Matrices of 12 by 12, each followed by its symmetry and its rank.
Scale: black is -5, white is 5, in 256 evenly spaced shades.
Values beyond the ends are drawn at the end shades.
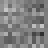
neither, rank two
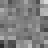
antisymmetric, rank two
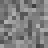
neither, full rank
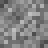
symmetric, full rank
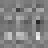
neither, rank two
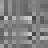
neither, rank two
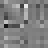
antisymmetric, rank two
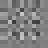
antisymmetric, rank two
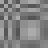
symmetric, rank one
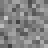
neither, full rank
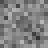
symmetric, full rank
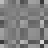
symmetric, rank one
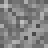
symmetric, full rank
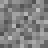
symmetric, full rank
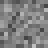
neither, full rank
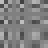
symmetric, rank one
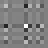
symmetric, rank one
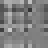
antisymmetric, rank two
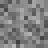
neither, full rank
